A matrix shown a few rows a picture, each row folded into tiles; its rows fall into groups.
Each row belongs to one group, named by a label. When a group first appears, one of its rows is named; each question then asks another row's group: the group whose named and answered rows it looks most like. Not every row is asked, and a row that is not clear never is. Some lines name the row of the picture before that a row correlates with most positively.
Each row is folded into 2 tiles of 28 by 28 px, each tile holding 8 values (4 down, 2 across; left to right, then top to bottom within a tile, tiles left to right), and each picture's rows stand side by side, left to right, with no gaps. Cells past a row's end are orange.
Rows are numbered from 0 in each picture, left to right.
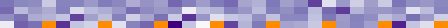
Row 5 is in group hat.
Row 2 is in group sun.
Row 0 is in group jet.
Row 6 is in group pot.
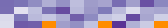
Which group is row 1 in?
pot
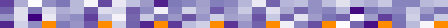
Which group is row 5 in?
sun
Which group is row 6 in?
sun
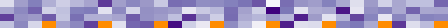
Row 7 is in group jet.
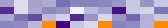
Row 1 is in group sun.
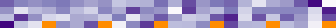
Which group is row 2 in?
sun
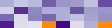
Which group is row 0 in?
jet
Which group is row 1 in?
jet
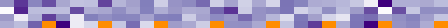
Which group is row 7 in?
pot
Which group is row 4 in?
pot
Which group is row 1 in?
jet
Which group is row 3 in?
hat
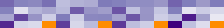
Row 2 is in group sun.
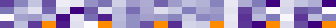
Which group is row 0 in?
jet
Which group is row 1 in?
jet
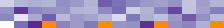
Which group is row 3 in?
pot
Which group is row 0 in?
sun
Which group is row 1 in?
jet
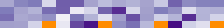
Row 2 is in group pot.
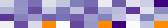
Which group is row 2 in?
jet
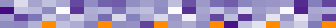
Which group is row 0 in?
pot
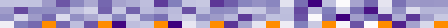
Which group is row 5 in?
hat
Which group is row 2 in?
jet
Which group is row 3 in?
jet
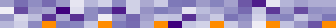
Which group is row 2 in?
pot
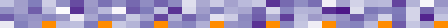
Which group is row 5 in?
hat
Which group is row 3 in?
pot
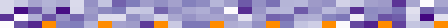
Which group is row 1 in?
pot
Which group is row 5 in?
jet
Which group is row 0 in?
sun
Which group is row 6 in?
sun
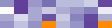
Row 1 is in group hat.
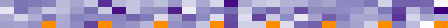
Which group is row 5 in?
sun
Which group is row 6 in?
hat
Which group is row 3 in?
pot
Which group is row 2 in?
pot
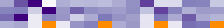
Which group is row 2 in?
hat
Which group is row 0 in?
hat
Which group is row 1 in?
sun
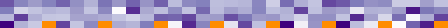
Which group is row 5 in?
jet
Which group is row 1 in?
jet
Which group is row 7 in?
sun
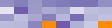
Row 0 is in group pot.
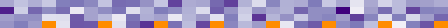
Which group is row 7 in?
sun
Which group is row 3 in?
jet
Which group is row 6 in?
pot
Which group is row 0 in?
pot
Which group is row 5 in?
sun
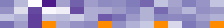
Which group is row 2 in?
hat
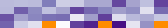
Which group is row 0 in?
jet
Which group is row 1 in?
sun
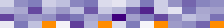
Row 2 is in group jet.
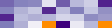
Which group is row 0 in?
hat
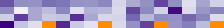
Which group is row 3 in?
pot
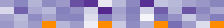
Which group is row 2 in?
hat
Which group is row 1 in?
hat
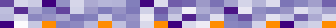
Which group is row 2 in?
hat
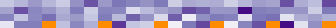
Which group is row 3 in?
sun
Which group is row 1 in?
hat
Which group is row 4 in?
sun
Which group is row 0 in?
sun
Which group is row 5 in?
jet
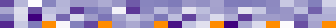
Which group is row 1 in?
sun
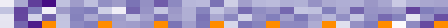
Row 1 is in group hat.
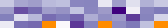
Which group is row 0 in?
sun
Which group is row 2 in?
pot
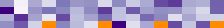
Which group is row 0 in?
pot
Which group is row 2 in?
jet
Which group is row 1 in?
hat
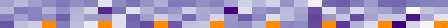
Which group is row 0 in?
jet
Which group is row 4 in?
pot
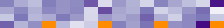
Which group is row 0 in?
jet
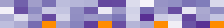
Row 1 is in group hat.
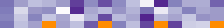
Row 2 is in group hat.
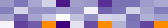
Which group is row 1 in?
jet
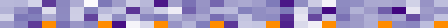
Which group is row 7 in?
pot
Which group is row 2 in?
jet
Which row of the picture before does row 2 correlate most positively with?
1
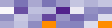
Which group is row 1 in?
pot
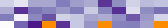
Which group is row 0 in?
sun
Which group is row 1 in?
jet
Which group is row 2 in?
pot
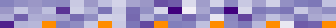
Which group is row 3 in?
pot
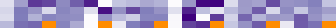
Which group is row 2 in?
sun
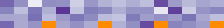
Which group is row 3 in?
pot
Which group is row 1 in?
pot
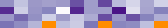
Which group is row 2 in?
pot
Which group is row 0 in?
pot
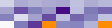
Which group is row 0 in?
sun
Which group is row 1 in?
pot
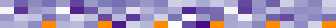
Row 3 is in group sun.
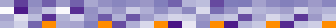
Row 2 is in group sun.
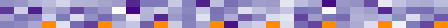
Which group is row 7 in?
sun
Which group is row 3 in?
hat
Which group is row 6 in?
hat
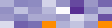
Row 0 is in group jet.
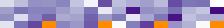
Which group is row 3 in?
hat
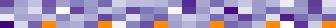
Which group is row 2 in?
sun
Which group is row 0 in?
jet
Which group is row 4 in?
pot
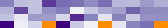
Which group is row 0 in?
jet
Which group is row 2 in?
sun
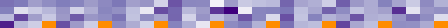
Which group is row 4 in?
pot
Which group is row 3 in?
hat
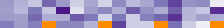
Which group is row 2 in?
jet
